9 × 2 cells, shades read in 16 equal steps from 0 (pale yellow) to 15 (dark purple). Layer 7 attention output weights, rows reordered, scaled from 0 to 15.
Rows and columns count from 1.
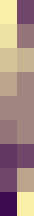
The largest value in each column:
15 11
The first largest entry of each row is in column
2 2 2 2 1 1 1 1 1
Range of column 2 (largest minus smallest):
11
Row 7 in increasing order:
11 12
